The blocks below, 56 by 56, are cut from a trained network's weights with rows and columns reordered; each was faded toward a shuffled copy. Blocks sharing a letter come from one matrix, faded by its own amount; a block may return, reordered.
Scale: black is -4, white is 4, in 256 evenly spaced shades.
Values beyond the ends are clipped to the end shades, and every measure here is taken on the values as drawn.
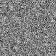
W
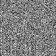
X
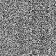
X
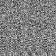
X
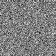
W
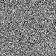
W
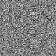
X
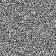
W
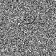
W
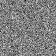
W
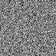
X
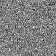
W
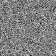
W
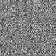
X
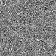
W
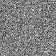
W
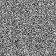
W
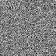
X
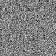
X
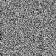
X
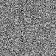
X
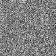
X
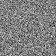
W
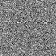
W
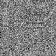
X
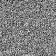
W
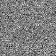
W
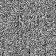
X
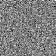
W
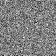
W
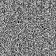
X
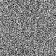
X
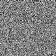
W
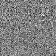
X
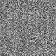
X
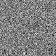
W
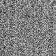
X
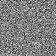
W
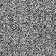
X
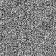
X
